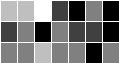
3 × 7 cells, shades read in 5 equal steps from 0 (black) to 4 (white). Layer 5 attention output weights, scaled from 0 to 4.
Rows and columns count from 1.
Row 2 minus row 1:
-2 -1 -4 1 1 -1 0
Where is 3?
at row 1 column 1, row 1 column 2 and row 3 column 3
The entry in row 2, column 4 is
2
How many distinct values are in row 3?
3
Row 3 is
2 2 3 2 2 0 2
